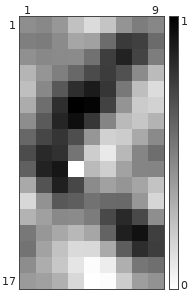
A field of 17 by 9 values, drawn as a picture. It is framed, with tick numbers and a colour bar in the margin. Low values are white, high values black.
Values change most from cell to cell in the centre. A single lone cell is far lower than the cells round it. The bottom middle is the ninth with the lowest average.
